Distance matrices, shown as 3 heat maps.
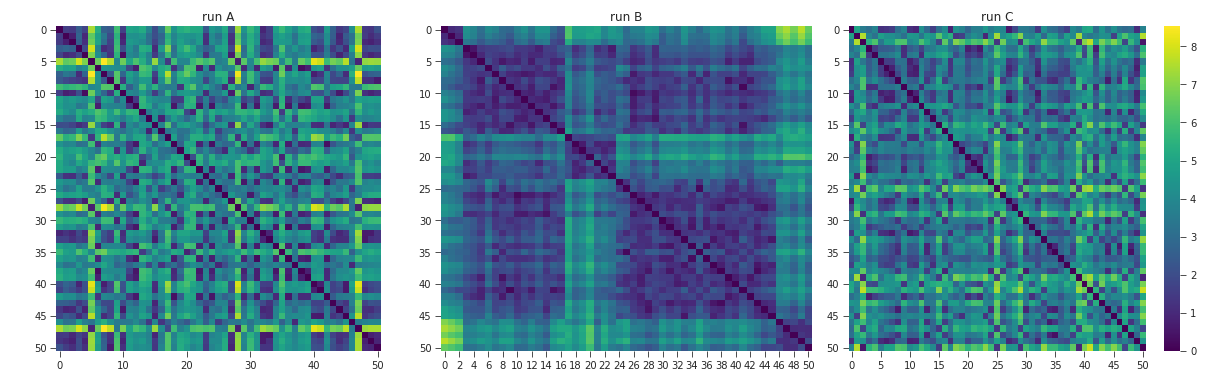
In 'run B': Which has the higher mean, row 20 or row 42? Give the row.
20
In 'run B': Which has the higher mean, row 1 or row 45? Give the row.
1
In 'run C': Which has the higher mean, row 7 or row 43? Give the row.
43
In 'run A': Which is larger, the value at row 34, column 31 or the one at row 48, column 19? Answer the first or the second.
the second
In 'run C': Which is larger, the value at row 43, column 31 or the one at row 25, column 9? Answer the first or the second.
the second
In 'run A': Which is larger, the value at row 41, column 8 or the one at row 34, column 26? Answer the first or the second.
the second
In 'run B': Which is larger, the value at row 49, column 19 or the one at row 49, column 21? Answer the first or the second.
the first
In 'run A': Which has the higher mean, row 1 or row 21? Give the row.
21
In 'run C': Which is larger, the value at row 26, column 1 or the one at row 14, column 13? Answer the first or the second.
the first
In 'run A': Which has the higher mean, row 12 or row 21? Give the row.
21
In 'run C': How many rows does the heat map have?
51
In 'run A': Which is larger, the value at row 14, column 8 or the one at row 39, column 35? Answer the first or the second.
the second
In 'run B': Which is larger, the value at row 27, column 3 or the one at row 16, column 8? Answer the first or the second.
the first
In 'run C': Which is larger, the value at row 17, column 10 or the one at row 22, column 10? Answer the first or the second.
the second
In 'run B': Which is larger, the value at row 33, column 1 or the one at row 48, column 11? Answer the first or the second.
the first
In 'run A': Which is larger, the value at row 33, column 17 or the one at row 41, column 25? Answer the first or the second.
the first
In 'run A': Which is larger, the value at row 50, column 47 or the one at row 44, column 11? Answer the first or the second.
the first
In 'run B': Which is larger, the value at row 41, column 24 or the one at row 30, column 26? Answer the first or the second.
the first
